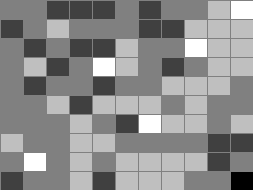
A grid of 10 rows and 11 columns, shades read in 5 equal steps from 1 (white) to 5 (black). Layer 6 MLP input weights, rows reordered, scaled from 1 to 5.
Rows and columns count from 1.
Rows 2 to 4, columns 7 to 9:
4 4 2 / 3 3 1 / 3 4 3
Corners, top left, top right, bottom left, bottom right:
3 1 4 5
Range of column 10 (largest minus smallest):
2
